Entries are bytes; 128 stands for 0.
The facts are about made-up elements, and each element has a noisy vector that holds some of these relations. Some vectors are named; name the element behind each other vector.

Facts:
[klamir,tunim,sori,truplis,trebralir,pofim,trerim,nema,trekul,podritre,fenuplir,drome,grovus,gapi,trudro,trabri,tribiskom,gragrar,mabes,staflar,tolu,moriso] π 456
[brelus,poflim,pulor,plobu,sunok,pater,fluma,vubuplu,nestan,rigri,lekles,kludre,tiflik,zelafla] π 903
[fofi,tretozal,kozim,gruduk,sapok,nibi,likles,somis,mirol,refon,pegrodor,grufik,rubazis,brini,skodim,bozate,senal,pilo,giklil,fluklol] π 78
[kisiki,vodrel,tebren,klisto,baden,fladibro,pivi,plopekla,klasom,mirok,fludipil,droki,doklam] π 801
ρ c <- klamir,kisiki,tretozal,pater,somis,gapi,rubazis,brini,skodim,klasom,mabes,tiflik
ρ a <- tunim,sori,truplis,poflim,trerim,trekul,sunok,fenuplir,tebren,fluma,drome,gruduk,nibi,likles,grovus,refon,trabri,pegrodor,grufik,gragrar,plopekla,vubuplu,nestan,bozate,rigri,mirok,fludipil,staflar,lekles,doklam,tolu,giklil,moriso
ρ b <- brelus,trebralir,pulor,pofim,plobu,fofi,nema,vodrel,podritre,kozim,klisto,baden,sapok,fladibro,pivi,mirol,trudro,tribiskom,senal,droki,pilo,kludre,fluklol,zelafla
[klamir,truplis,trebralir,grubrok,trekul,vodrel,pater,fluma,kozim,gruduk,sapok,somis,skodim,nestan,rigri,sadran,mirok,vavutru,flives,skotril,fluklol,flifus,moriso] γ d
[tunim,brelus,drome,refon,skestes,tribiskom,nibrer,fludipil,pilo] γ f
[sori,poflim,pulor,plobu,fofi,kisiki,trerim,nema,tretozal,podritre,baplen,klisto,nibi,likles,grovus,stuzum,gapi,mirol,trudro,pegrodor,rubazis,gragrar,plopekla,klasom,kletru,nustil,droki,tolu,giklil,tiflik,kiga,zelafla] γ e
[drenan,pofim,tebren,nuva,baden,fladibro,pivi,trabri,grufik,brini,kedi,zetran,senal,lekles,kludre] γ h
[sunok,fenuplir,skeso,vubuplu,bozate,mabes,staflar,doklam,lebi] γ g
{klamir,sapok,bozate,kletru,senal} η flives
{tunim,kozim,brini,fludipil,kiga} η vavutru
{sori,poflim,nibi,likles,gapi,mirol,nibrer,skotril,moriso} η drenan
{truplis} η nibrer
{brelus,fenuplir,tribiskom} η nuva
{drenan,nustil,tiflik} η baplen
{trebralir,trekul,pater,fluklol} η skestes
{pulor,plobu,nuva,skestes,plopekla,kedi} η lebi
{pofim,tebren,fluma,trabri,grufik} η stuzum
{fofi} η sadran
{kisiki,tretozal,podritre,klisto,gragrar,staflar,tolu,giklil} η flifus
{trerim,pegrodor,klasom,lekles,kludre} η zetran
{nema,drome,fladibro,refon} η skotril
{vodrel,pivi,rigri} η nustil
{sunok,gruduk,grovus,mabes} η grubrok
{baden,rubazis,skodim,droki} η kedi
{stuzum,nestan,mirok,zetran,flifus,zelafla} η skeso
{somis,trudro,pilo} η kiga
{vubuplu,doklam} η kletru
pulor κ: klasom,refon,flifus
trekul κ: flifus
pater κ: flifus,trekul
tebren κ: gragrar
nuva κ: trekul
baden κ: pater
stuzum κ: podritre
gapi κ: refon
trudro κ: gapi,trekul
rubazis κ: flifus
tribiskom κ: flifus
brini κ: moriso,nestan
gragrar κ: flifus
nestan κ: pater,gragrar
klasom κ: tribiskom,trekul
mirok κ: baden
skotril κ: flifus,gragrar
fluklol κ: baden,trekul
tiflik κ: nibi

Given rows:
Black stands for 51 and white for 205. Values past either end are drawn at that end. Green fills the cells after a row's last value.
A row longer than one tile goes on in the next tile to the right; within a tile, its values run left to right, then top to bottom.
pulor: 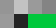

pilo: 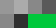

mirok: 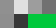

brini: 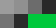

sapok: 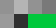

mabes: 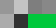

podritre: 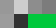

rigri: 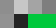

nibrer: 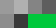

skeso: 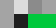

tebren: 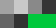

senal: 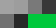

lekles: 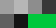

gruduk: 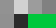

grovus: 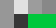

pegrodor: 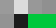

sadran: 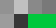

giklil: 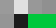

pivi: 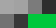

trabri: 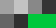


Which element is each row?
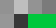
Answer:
fluklol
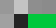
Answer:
fofi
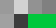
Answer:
trudro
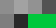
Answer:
brelus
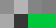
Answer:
rubazis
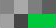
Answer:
klamir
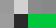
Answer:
stuzum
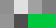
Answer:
trekul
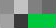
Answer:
klasom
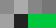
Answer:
tiflik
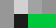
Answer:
poflim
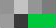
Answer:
droki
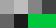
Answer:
grufik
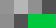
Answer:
tribiskom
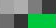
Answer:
nuva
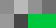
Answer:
trebralir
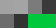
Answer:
kedi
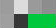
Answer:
sori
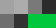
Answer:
pofim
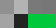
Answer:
tretozal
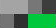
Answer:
drenan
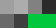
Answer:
baden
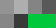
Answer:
skestes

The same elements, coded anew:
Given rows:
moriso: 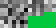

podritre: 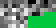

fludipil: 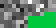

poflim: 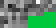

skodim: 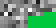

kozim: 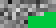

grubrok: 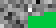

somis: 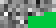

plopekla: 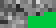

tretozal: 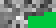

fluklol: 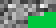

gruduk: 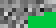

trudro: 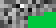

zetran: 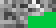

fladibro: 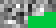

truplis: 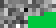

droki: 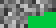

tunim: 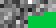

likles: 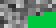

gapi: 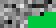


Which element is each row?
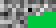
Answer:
pofim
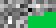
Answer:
grufik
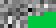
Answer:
trabri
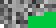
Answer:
vodrel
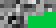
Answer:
nibrer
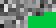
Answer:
staflar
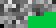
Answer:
fenuplir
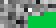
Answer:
skotril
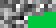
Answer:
refon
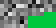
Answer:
nema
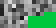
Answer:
doklam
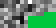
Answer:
drome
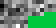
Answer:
mirok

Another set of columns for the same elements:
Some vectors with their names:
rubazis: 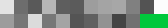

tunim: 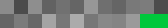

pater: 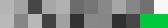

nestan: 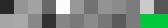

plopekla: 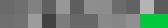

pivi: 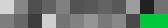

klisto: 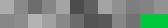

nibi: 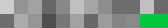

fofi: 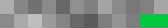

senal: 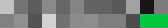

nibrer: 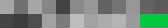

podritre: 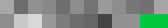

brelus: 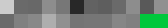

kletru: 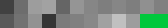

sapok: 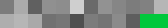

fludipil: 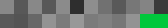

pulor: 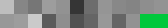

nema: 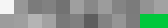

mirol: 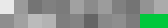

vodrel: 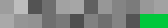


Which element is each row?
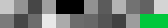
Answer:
mabes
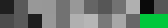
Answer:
zetran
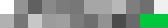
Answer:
gapi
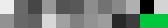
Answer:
brini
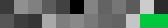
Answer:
doklam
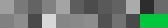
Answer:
kludre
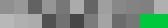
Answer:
fluklol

